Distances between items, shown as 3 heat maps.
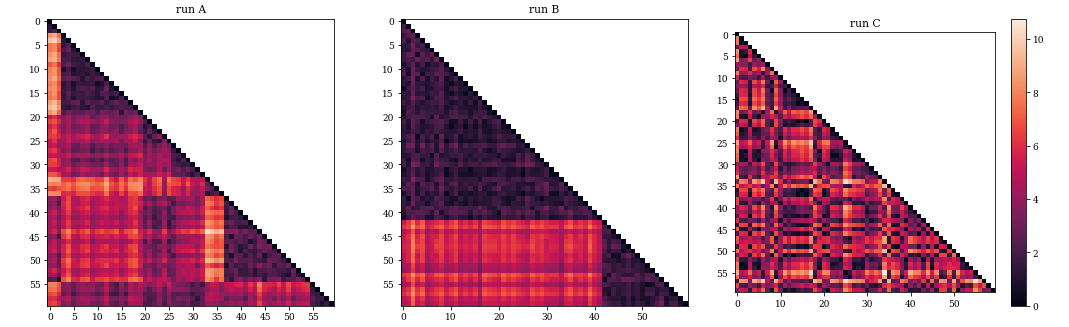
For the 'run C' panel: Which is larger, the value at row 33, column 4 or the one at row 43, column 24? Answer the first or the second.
the first
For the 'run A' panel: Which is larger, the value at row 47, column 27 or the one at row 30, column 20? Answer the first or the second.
the first
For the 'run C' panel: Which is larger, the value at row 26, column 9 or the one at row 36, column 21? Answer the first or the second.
the second
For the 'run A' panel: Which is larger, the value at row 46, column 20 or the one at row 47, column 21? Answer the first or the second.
the second
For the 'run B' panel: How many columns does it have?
60
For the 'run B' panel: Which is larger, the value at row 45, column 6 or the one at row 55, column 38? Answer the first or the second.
the first
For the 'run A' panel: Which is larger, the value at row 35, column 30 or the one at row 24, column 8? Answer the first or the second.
the second
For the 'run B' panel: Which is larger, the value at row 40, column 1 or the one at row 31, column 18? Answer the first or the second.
the first
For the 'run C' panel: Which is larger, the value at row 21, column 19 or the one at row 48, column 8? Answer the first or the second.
the second
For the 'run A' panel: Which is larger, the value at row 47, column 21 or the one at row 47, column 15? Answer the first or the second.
the second
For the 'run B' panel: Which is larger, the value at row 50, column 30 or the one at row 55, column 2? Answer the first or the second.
the second
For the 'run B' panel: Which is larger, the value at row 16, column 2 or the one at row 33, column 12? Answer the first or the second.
the first
